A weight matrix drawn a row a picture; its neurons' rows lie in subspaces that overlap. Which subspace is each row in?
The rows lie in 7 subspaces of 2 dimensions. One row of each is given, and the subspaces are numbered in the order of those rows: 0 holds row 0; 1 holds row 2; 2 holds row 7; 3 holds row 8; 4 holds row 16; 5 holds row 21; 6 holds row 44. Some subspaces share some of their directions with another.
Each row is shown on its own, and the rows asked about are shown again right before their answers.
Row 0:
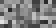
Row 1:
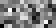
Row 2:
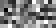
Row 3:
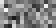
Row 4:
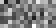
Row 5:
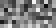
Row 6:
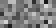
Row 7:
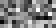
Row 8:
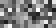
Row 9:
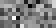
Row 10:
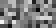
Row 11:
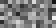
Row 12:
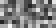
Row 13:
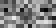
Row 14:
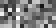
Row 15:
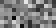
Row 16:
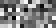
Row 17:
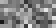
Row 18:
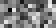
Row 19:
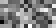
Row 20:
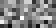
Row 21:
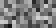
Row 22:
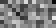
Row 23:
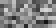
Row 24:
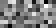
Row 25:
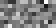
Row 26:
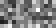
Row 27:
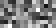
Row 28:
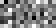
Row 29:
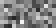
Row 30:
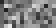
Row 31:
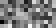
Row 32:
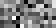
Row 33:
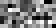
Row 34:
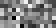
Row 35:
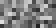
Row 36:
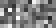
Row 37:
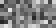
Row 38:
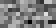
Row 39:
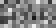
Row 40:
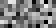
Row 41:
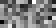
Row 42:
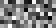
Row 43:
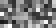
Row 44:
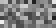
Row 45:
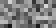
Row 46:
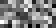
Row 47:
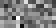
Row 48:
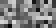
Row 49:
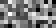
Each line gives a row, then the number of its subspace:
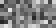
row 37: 0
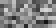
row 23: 1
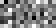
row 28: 0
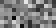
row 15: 4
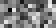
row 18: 3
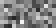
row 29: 5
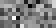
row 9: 4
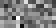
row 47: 4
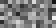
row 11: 6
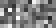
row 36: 4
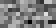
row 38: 2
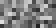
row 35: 3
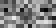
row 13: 1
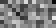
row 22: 6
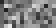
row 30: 5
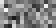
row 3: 5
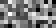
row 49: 6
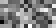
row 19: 1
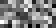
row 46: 1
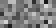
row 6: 2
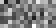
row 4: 0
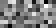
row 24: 2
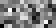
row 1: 3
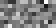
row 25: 2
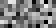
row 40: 2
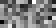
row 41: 6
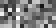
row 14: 4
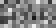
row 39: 0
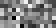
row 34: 4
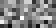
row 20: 3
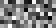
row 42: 0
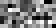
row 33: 2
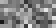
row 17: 1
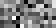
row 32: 4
